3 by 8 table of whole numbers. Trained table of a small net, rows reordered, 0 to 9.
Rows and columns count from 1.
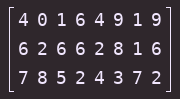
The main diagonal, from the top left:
4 2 5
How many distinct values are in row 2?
4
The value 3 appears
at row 3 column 6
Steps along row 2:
down up same down up down up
